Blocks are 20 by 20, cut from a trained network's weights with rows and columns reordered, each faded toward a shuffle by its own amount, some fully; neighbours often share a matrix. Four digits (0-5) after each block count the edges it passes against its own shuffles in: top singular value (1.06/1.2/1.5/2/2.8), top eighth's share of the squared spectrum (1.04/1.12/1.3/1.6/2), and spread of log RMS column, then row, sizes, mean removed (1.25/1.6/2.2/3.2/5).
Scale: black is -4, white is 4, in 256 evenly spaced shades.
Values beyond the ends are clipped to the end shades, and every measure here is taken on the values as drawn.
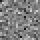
2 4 2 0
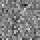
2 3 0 1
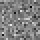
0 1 0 1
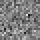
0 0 0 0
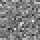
2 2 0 0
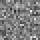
1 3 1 0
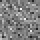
0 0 0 0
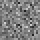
1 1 0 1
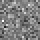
1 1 0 0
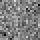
0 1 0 0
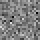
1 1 0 0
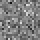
0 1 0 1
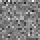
0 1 0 0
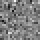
1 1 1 0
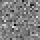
0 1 0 0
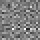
3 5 2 2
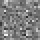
3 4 2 1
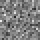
0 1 0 0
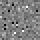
1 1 0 0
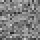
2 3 1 1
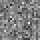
0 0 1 0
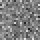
0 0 0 0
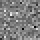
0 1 0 1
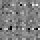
2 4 0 2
